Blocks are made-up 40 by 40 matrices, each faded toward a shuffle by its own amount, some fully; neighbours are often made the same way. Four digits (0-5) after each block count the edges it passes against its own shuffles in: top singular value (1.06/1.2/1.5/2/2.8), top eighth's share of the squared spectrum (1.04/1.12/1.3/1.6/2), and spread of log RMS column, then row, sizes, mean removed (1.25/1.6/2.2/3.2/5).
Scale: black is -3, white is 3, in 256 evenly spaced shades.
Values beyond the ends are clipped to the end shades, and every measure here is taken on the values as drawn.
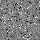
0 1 0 0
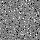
0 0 0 0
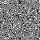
2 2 0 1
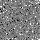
0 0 0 0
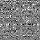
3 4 2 2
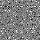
3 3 1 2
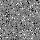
0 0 0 0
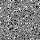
3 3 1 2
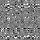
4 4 1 3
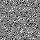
1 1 0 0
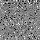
2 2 0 1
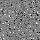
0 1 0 0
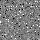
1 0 0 0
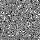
0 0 0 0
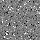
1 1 0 1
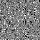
3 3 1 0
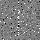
3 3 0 0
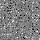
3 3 1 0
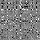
4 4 2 2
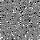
3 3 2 0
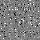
3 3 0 1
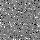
1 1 0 0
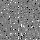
3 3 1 1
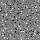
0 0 0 0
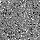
0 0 0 0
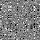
3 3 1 0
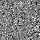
2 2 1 0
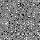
3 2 1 1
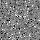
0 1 0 0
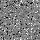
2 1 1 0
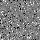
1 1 0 0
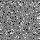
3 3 0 1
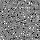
0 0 0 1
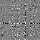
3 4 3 2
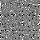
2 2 2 2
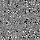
1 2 2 2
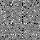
2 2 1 1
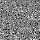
1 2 1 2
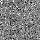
1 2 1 0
